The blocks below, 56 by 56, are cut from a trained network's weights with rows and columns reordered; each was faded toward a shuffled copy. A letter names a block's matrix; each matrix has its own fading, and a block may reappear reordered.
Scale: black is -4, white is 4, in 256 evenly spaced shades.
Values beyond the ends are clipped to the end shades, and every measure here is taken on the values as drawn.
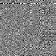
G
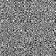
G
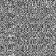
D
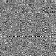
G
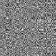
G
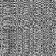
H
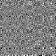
G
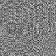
D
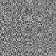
D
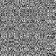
H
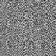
D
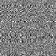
G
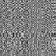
H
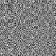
D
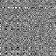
G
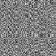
D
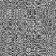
D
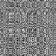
H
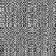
H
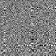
G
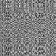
H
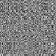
H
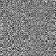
D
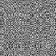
D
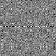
G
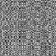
H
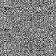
G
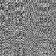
D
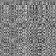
H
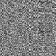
D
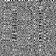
G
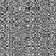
H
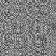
D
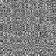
D
